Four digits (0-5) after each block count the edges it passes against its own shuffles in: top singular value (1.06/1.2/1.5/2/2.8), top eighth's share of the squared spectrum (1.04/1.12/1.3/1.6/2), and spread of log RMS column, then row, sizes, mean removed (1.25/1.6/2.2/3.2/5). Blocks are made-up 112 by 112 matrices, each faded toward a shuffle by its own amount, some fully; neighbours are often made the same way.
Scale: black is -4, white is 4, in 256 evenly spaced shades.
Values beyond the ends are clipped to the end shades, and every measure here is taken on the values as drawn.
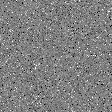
1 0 0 0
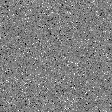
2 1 0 0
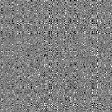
5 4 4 3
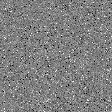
3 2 1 0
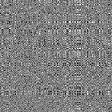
5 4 3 3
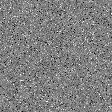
0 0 0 0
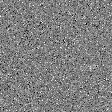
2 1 0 0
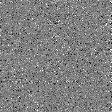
1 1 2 2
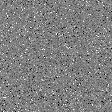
0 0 0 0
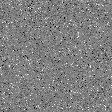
0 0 0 1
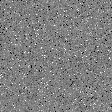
0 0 0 0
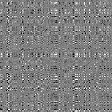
5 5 4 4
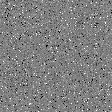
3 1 0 0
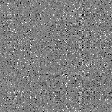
4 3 2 2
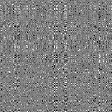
5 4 3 3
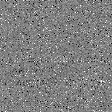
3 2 1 1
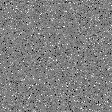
2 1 0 0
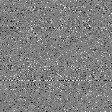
4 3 1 2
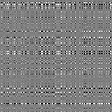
5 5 4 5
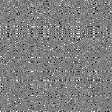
5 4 2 3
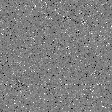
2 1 0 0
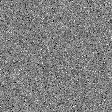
0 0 0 0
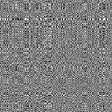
5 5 4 4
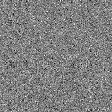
3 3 1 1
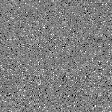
4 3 1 2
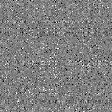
4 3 1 2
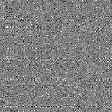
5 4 2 3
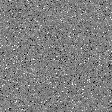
3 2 0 1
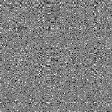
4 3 2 3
